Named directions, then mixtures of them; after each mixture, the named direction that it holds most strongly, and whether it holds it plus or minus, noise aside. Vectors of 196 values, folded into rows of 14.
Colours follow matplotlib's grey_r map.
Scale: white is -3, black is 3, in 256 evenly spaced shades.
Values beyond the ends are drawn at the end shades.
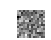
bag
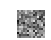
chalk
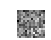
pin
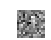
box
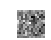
box, minus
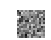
bag, minus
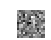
box, plus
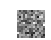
chalk, minus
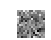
pin, minus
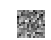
bag, plus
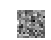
chalk, minus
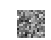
bag, minus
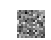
chalk, minus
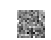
chalk, minus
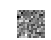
bag, plus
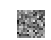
chalk, plus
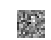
box, plus
